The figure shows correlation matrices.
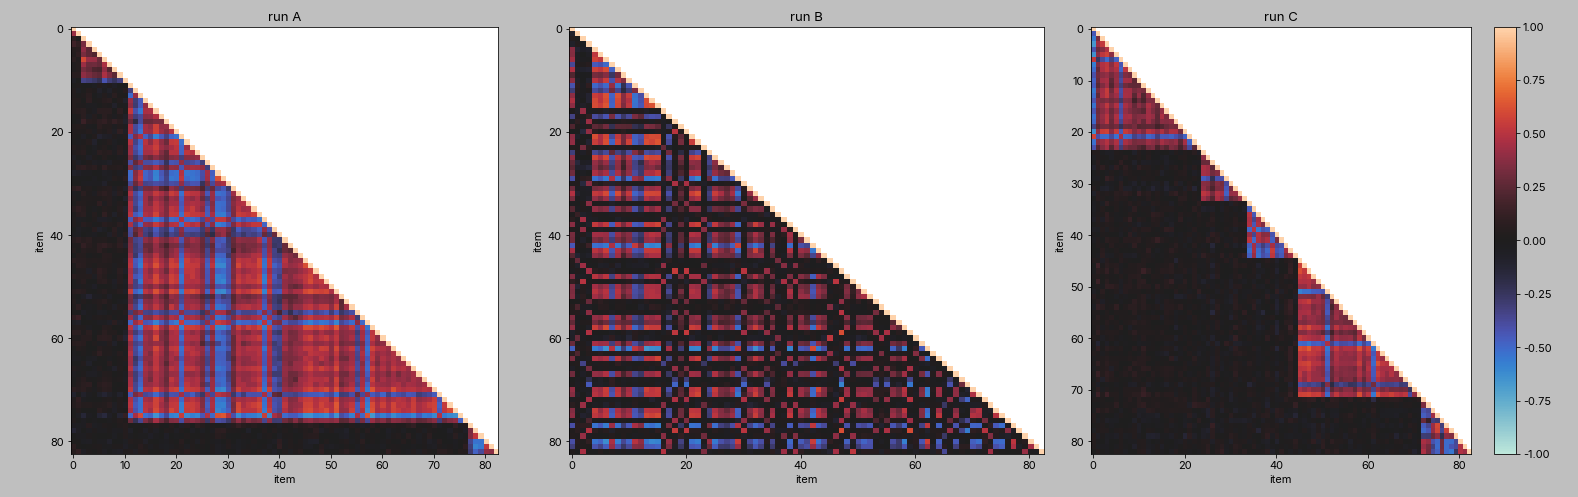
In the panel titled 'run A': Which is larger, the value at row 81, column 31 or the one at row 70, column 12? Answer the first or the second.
the first
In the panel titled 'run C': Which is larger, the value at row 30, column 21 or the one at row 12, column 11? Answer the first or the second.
the second
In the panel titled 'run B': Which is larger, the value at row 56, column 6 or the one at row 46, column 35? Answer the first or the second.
the first
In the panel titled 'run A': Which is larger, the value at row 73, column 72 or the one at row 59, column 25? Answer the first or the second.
the first
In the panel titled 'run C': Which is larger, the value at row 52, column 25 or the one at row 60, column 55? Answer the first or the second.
the second
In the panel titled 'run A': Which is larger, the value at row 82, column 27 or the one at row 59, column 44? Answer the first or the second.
the second
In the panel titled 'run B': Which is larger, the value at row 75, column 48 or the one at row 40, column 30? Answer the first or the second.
the first
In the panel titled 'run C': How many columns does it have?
83
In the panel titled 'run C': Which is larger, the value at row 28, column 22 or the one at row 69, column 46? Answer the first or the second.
the first
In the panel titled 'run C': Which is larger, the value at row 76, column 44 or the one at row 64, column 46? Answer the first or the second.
the second
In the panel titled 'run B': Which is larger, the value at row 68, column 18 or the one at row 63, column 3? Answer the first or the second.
the second
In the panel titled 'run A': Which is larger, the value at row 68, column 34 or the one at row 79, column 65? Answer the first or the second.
the first
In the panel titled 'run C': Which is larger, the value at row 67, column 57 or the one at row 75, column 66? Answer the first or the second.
the first
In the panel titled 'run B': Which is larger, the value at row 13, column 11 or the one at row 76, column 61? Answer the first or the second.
the second
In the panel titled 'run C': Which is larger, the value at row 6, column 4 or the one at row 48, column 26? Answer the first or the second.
the second
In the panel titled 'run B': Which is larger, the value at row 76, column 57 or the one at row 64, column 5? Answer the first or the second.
the second
